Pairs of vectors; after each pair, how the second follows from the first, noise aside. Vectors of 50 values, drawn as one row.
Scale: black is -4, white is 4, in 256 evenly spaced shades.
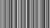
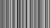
negated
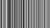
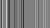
partly zeroed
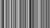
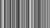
negated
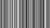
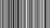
negated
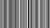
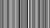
negated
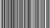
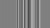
partly zeroed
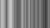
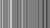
partly zeroed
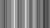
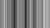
negated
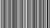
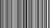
negated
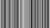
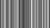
negated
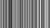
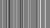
partly zeroed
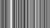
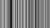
negated
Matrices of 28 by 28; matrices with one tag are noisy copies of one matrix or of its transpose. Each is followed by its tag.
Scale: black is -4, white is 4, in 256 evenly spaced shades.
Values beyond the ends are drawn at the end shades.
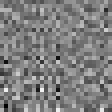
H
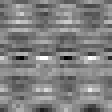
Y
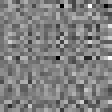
H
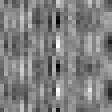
Y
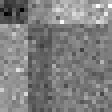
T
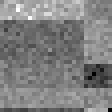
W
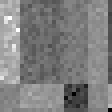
W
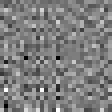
H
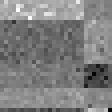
W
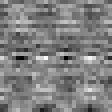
Y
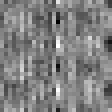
Y
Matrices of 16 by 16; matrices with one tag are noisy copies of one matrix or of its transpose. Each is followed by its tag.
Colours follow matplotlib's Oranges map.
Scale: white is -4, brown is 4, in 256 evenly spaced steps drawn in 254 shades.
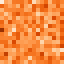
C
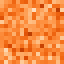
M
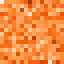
C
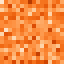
C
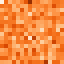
C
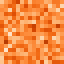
M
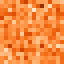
M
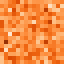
M
